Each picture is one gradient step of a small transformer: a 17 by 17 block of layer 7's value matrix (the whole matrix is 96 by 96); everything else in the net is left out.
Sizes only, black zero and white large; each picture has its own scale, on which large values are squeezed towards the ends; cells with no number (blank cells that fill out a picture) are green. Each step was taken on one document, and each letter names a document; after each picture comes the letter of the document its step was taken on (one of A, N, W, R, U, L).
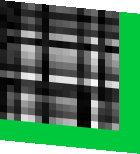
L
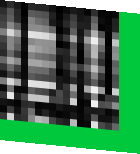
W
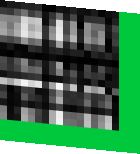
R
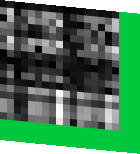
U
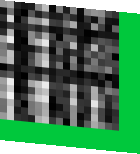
W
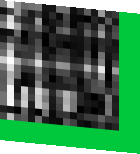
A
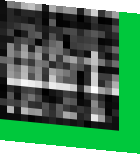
L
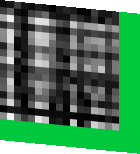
W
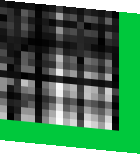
R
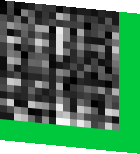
U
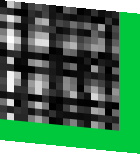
W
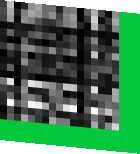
W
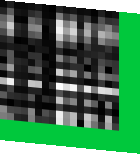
R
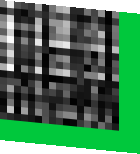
A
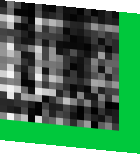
A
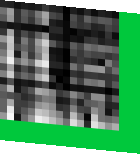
U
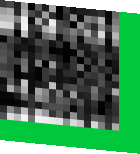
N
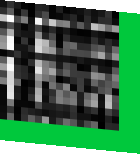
A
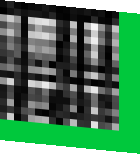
W
